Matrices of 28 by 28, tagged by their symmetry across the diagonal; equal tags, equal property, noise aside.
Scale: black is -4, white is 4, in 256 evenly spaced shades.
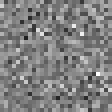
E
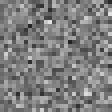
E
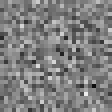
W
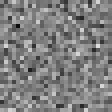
E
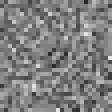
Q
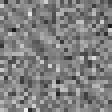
W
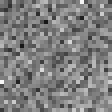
Q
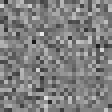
W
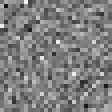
Q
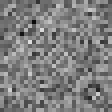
Q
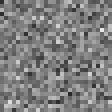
E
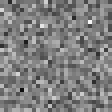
W
